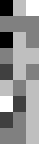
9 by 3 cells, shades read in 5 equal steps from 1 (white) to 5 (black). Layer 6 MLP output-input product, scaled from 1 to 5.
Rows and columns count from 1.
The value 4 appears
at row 5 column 1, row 7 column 2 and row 8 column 1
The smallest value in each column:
1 2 1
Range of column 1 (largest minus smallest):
4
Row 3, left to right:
5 2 3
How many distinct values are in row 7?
3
